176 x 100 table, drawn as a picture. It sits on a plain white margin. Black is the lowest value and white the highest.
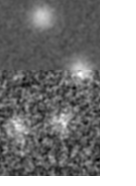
Histogram: skewed, a long tail of high values. Lone odd cells: none. Bumps: four. Seam: horizontal, 40% of the way down, the top part calmer. Slope: none. Average level on the scale: 40%. Mirror symmetry: none.
